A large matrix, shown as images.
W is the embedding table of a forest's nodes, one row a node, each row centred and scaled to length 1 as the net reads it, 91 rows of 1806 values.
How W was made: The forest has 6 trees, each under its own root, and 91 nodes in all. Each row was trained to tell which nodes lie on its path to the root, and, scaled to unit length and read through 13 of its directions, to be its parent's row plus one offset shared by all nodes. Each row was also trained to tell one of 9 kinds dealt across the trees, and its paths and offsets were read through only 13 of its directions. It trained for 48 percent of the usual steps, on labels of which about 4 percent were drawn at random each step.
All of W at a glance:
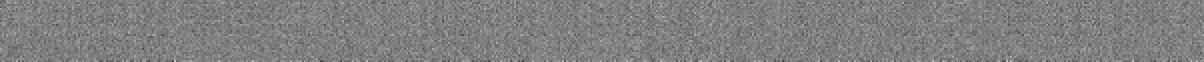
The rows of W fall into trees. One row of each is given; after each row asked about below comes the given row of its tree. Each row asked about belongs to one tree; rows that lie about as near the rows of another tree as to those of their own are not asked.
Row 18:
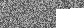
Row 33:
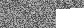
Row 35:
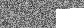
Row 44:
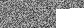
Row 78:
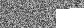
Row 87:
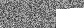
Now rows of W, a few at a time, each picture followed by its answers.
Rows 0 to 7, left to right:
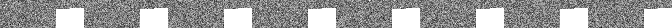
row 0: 78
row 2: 87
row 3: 44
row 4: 87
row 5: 44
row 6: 33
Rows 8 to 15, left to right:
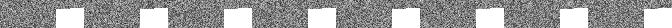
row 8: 18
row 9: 33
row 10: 44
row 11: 87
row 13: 87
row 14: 87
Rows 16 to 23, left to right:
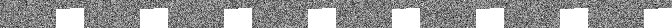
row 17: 78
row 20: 87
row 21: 44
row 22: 78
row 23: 18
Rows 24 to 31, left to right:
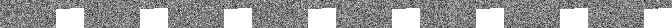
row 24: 44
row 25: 44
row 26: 44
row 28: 78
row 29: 33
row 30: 18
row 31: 18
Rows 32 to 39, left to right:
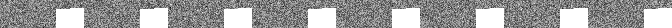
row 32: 33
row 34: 35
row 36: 87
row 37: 87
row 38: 78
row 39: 87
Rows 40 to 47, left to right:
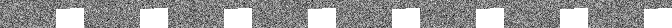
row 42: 78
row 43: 87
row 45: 87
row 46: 18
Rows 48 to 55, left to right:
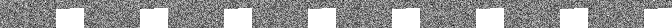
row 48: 87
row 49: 18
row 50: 18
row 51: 35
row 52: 35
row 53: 35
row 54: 18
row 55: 78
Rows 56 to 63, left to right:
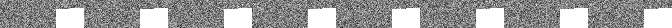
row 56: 87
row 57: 78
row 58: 87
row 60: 18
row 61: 33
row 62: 44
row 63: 18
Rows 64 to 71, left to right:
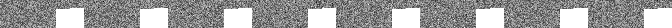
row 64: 78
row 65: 87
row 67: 18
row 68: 78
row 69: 18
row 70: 78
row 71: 78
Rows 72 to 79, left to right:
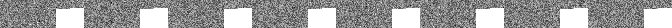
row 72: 78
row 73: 78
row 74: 87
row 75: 78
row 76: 35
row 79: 87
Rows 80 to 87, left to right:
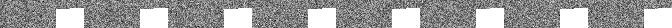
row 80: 78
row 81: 78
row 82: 18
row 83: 18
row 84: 18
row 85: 78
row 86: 18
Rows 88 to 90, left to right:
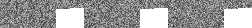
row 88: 87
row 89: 18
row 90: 18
